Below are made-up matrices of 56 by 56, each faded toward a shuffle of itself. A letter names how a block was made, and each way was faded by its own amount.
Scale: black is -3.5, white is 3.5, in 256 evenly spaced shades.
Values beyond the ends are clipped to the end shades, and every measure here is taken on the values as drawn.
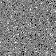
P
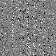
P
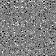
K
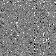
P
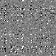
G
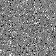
P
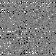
G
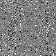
P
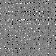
G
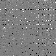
G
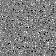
K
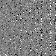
P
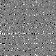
G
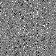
P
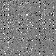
G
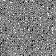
K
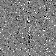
P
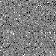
K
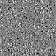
K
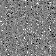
P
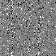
P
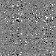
G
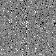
P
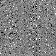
P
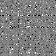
G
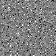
P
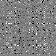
G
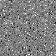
K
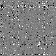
G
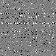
G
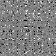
G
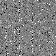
P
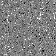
P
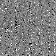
P
